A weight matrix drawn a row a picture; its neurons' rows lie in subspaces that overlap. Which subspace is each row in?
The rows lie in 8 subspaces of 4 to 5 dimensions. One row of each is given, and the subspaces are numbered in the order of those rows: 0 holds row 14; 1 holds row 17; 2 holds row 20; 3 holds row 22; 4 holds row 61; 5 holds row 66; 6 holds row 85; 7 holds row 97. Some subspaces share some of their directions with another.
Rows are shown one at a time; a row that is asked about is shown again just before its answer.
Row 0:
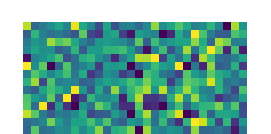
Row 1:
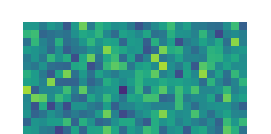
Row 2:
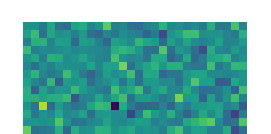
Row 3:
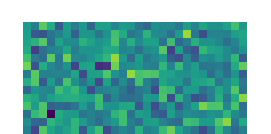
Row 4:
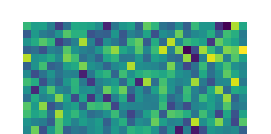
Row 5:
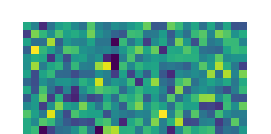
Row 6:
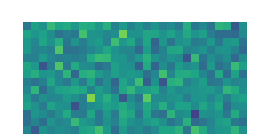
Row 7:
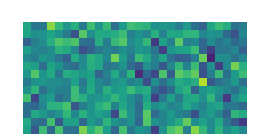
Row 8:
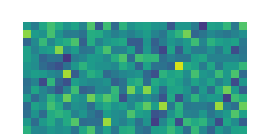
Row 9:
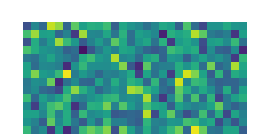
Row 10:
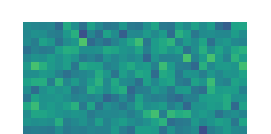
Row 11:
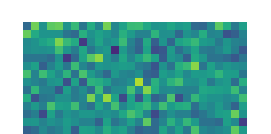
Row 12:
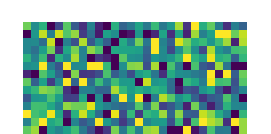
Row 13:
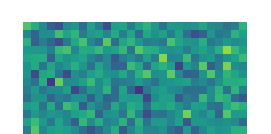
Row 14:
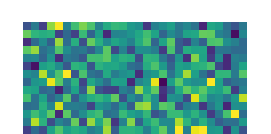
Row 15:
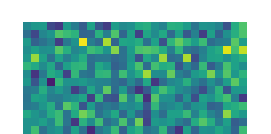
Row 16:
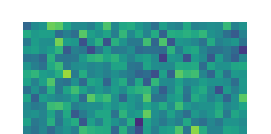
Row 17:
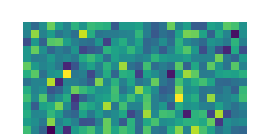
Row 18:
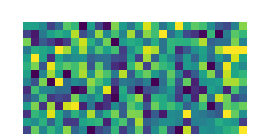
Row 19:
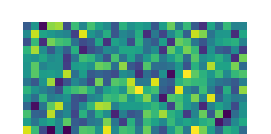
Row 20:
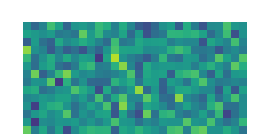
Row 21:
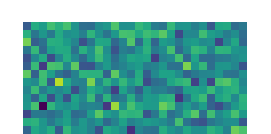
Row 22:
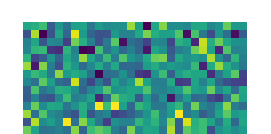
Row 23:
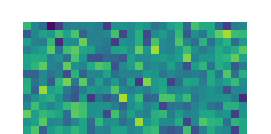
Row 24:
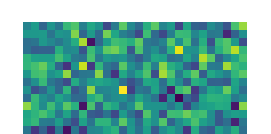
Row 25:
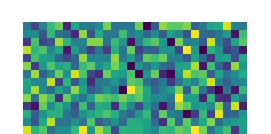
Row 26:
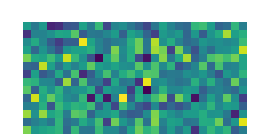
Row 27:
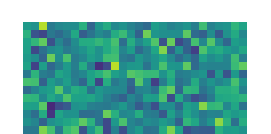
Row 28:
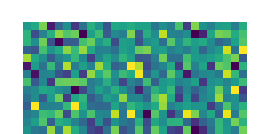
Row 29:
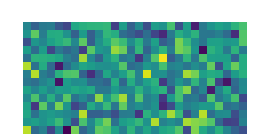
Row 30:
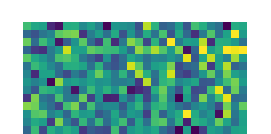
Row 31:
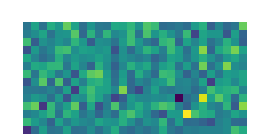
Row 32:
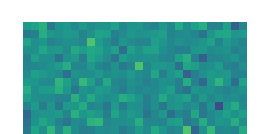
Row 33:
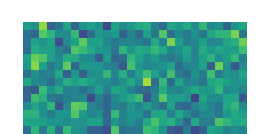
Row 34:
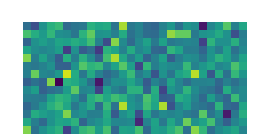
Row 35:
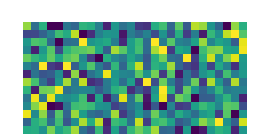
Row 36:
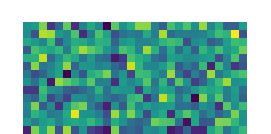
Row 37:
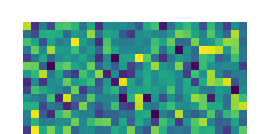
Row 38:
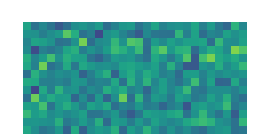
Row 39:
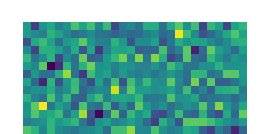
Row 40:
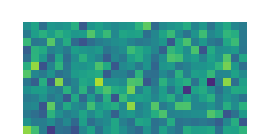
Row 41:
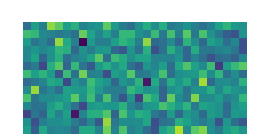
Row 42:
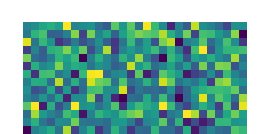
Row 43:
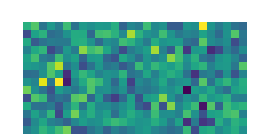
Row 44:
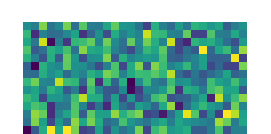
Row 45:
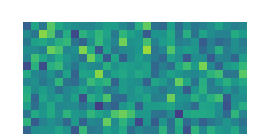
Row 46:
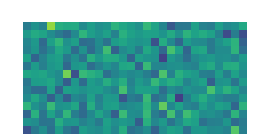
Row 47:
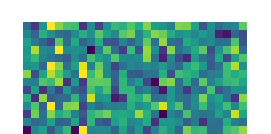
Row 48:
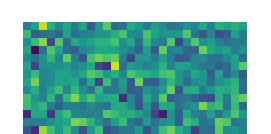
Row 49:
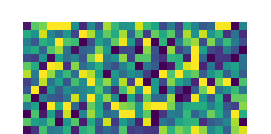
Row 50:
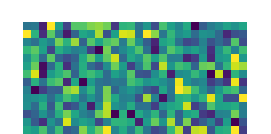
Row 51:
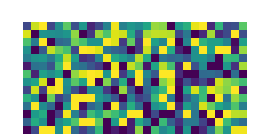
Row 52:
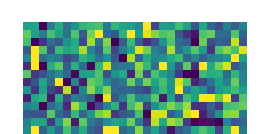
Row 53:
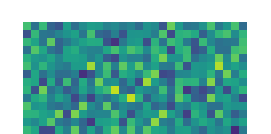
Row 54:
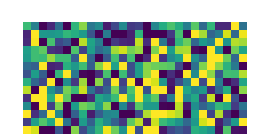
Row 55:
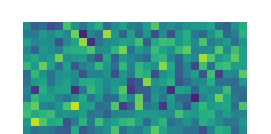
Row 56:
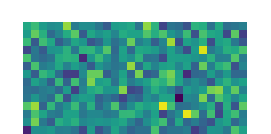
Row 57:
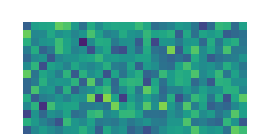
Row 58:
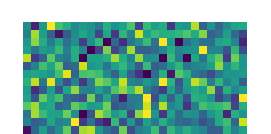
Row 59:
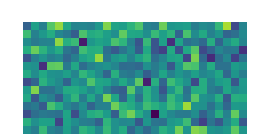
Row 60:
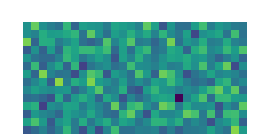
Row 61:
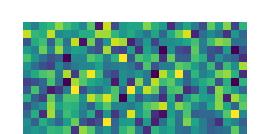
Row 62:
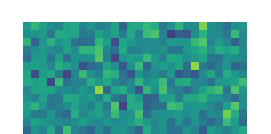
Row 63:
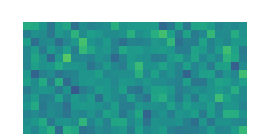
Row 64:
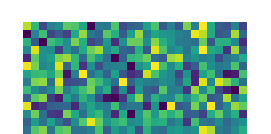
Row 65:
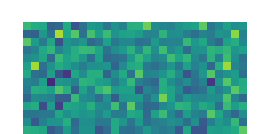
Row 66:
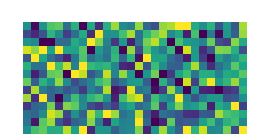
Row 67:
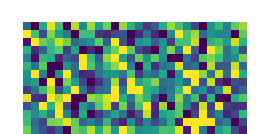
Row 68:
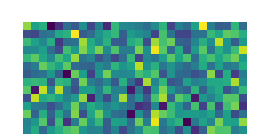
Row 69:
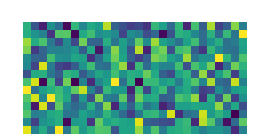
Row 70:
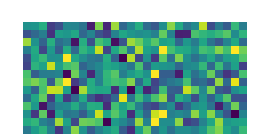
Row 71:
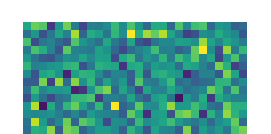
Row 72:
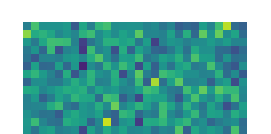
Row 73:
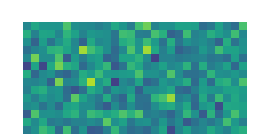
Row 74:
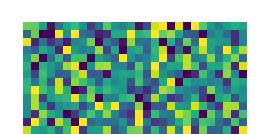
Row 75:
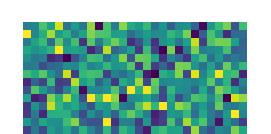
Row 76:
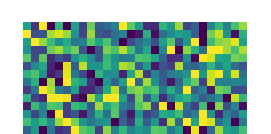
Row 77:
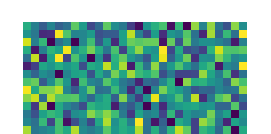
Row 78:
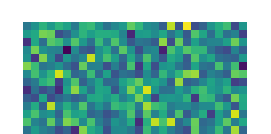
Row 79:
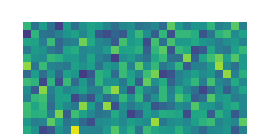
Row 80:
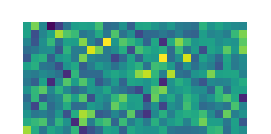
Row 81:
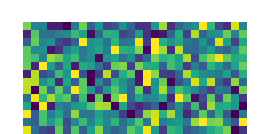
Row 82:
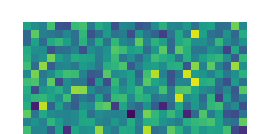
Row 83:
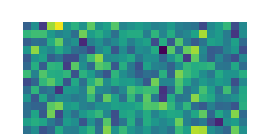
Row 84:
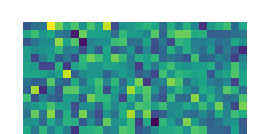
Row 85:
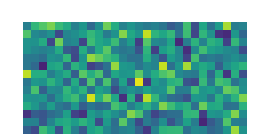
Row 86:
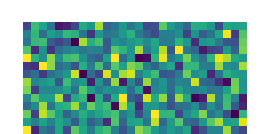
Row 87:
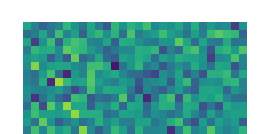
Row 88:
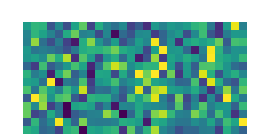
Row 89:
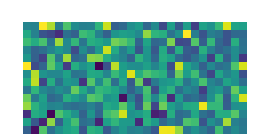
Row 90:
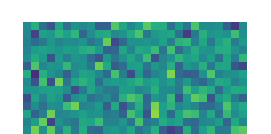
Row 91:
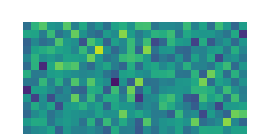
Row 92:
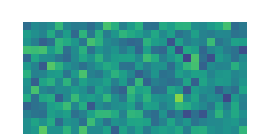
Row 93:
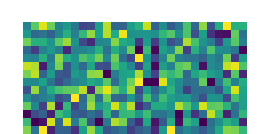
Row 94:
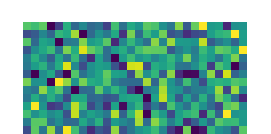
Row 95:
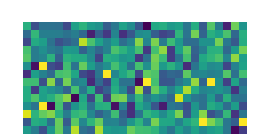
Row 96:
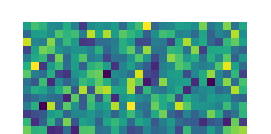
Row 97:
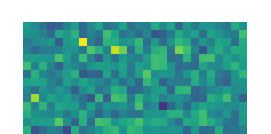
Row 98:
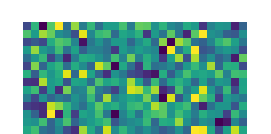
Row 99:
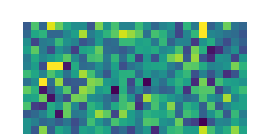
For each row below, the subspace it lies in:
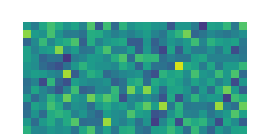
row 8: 4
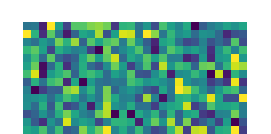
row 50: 6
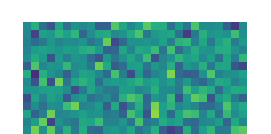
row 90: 1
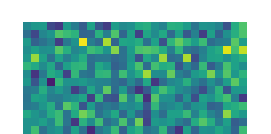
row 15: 5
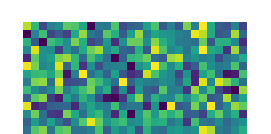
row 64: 2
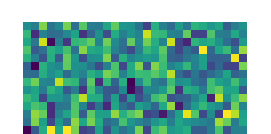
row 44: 0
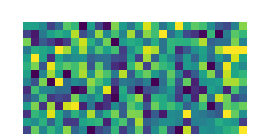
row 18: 5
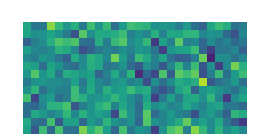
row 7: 6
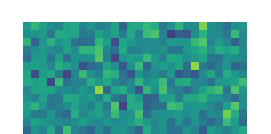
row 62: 2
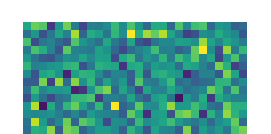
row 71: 3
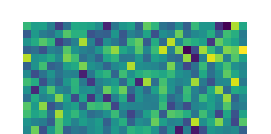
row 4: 7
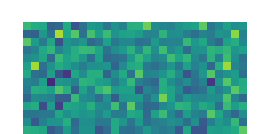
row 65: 0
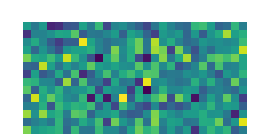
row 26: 2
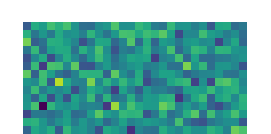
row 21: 4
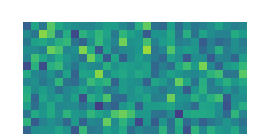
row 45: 3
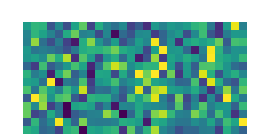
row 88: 6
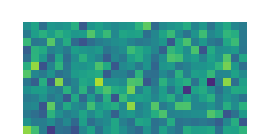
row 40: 0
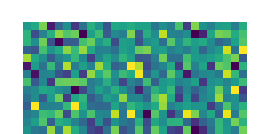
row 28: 2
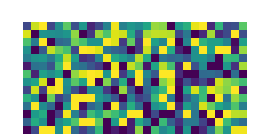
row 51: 1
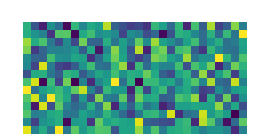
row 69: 3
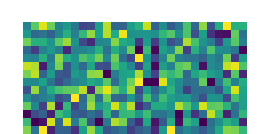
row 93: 0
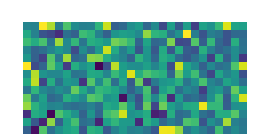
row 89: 1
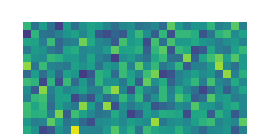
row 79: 1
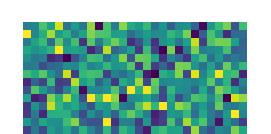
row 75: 4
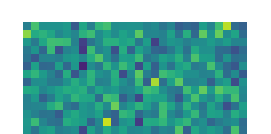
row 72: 5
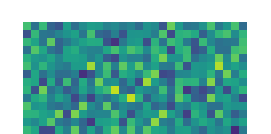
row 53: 1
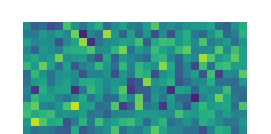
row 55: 7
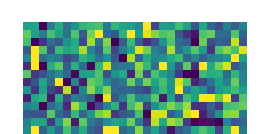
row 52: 6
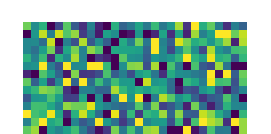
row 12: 6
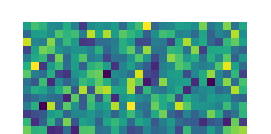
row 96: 0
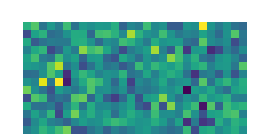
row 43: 4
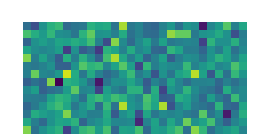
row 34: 2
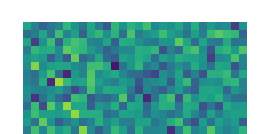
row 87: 6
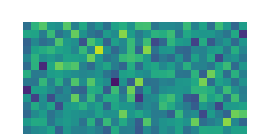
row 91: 3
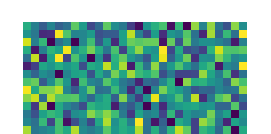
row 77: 3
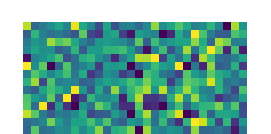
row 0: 2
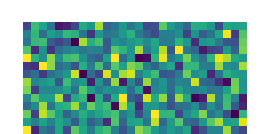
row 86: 2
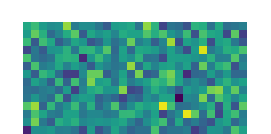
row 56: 5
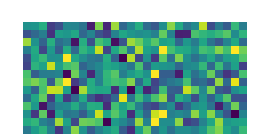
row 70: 4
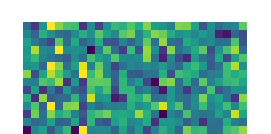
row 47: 5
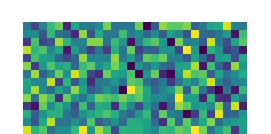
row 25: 5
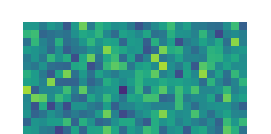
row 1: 6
